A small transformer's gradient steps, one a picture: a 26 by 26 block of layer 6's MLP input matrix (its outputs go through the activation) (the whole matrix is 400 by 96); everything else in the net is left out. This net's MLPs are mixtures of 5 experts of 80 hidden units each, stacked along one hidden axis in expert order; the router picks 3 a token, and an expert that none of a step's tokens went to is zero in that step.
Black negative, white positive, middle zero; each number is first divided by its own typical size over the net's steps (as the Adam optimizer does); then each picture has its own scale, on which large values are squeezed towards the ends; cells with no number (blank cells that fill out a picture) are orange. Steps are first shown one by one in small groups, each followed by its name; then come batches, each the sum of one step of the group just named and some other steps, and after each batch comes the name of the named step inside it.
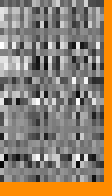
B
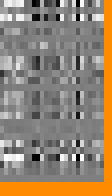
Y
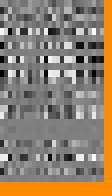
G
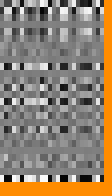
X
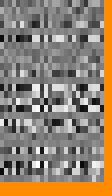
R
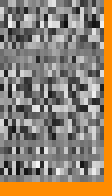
R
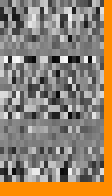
X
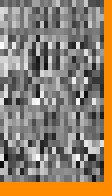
B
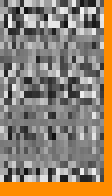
X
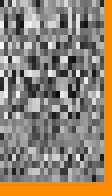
B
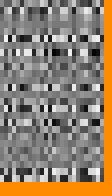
X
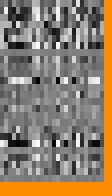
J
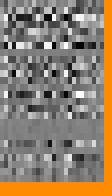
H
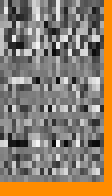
J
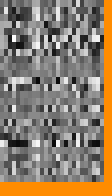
J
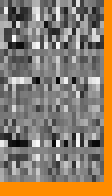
J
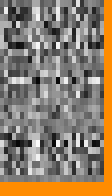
J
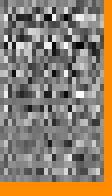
H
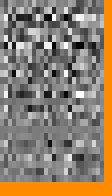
H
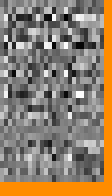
H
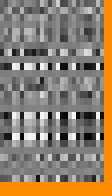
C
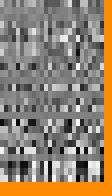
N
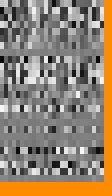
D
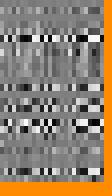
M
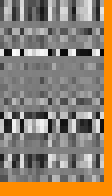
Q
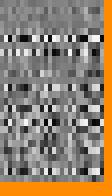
M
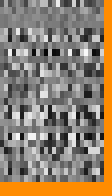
C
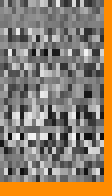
C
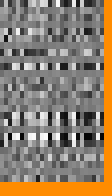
C
